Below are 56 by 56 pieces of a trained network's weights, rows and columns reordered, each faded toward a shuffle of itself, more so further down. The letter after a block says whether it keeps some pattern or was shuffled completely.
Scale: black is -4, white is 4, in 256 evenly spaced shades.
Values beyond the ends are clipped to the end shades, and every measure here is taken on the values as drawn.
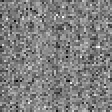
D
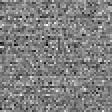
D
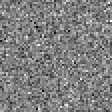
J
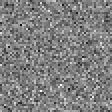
J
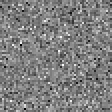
J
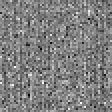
D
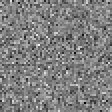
D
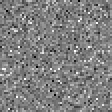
J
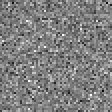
J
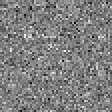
D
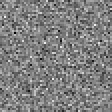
J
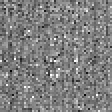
D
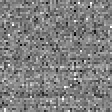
D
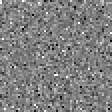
J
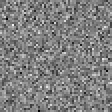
J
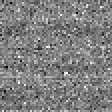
D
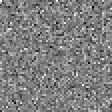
J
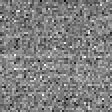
D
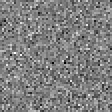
J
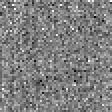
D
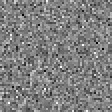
J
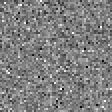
J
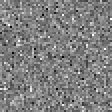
J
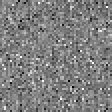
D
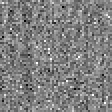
D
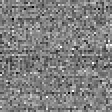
D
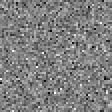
J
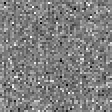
D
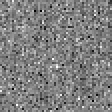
D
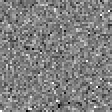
J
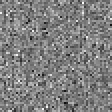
D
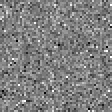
J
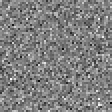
J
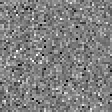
J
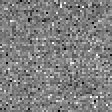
D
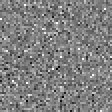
J
